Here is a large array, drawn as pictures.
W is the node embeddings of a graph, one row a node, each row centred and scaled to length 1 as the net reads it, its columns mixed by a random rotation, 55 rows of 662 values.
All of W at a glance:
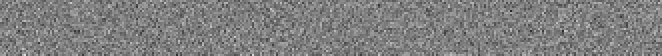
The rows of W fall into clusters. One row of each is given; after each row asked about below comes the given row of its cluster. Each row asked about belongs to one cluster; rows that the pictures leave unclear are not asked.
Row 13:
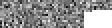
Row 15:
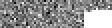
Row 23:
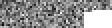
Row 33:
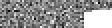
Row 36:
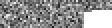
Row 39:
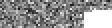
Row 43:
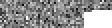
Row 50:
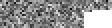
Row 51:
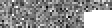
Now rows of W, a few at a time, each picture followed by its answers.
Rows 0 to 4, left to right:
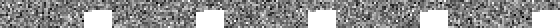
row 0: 15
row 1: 39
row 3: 51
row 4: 23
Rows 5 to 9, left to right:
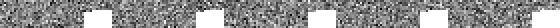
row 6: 33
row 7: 23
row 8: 13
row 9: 39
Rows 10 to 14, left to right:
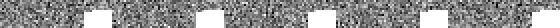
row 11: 51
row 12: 15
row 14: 39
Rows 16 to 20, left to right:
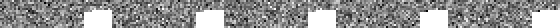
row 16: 39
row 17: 36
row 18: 23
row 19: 50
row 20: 50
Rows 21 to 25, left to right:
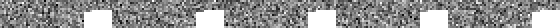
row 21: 15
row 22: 43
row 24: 23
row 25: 39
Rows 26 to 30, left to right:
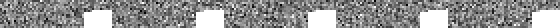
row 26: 43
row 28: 15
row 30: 33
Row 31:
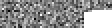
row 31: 33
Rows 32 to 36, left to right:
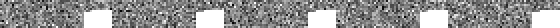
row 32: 51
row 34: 43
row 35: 51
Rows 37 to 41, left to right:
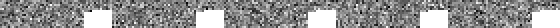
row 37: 50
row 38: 13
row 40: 13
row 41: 39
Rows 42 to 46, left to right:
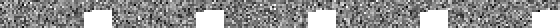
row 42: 43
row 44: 50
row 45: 43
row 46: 50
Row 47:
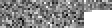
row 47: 23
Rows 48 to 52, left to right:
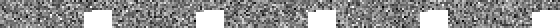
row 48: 36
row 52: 43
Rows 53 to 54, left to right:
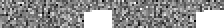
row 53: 15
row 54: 15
